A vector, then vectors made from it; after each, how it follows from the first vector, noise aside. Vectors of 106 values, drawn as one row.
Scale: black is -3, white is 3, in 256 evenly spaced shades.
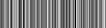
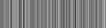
shrunk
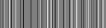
partly zeroed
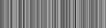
shrunk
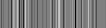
partly zeroed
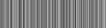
shrunk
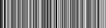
wrapped around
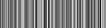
wrapped around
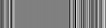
partly zeroed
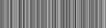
shrunk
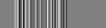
partly zeroed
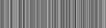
shrunk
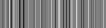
partly zeroed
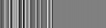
partly zeroed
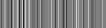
partly zeroed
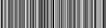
wrapped around
